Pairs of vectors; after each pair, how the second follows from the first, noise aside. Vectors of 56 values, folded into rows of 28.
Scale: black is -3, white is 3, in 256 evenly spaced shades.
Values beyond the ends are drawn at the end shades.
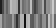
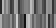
sign-scrambled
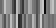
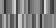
negated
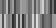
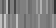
partly zeroed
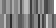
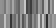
sign-scrambled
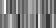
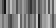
negated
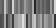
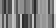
sign-scrambled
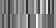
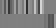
partly zeroed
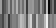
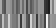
sign-scrambled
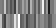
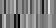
negated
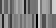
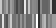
negated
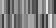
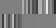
partly zeroed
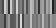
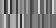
negated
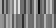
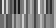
negated
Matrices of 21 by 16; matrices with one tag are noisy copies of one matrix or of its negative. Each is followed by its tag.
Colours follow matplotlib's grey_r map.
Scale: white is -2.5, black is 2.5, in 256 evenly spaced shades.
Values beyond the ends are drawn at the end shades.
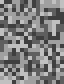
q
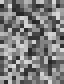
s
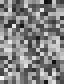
s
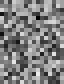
s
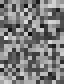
q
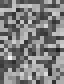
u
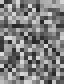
q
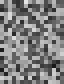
s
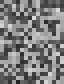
q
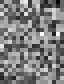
q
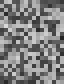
q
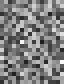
s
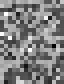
u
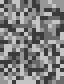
q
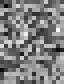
u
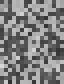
s
